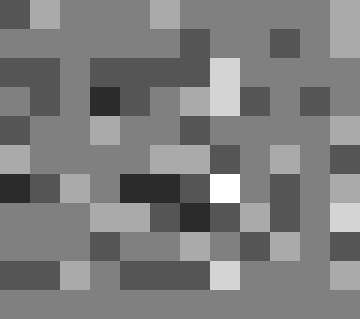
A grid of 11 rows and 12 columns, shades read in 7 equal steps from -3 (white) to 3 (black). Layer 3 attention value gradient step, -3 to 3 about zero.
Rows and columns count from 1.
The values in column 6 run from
-1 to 2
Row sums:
-2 1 4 3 0 -2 4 0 1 1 0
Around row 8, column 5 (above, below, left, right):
2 0 -1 1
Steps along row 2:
same same same same same up down same up down down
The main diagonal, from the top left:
1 0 0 2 0 -1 1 1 1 0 0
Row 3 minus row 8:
1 1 0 2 2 0 -1 -3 1 -1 0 2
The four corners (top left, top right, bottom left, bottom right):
1 -1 0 0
